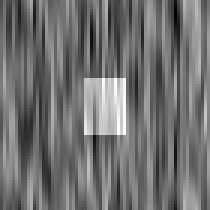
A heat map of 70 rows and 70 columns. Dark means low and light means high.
Streaks run downward. The ninth with the highest average is the centre. In the centre lies a patch that is higher than the rest. No overall slope runs across the table.
